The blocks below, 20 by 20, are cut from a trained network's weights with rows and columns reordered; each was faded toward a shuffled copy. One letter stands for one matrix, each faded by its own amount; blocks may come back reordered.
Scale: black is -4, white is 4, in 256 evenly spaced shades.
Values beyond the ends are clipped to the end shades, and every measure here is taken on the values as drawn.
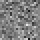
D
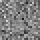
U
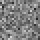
U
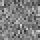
D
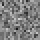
U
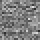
D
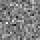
U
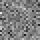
D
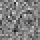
D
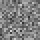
D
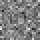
D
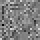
D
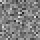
U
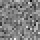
U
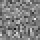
D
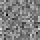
U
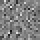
D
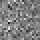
D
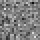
D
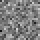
D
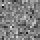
U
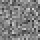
D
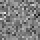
U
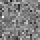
U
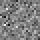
U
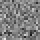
U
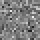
U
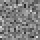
U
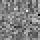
D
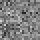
D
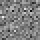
U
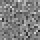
U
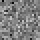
U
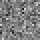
U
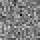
U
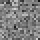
U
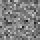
U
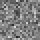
D
